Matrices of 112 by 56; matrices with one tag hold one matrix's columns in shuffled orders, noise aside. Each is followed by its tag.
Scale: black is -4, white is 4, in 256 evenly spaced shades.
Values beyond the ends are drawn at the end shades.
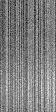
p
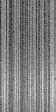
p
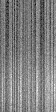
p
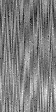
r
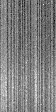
p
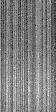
p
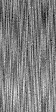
r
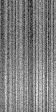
p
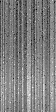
p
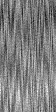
r
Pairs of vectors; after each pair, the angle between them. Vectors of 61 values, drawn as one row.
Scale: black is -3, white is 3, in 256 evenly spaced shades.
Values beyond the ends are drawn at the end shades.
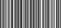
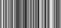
partly aligned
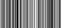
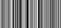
partly aligned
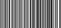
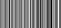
nearly parallel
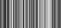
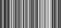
nearly parallel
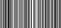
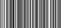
partly opposed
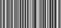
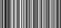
partly opposed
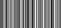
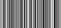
nearly opposite
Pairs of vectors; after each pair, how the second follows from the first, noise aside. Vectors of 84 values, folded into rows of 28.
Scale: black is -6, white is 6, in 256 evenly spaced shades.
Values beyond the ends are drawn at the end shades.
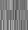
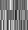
scaled up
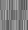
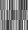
scaled up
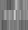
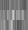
reversed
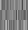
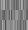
reversed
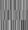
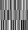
scaled up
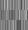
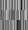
scaled up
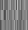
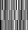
scaled up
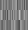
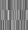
reversed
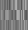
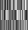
scaled up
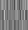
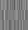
shrunk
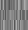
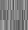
reversed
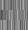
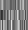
scaled up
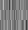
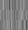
shrunk
